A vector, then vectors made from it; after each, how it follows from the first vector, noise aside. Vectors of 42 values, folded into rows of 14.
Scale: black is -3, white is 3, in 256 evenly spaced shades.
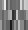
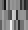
negated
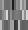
wrapped around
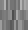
shrunk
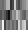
wrapped around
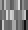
wrapped around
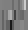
partly zeroed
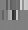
partly zeroed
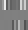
partly zeroed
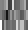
wrapped around
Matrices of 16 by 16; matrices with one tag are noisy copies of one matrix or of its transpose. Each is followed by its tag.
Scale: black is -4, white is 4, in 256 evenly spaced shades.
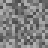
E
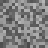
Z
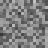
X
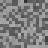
X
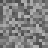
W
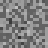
X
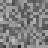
X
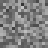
Z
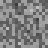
E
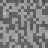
W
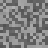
X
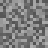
X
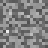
W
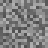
X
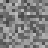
E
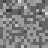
Z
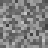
Z
